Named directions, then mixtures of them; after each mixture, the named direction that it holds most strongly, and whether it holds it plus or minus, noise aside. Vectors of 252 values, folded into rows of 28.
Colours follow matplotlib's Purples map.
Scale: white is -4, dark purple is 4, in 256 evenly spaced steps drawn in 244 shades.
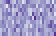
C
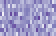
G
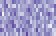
G, plus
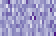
C, plus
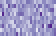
G, minus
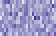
G, plus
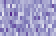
G, plus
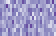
C, minus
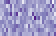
C, plus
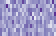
C, minus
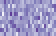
G, plus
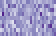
G, minus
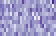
G, minus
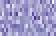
G, plus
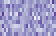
G, minus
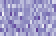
G, plus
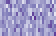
C, plus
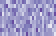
C, minus
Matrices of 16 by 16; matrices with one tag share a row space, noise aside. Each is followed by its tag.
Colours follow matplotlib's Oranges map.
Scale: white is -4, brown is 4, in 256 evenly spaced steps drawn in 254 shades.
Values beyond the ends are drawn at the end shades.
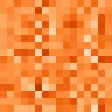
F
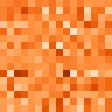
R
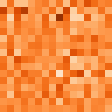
R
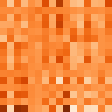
R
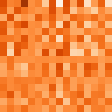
R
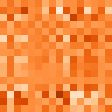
R
